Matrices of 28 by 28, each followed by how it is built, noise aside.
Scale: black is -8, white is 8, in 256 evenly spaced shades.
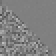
lower triangular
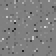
sparse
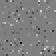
sparse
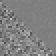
lower triangular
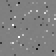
sparse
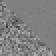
lower triangular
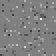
sparse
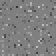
sparse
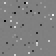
sparse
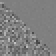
lower triangular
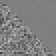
lower triangular
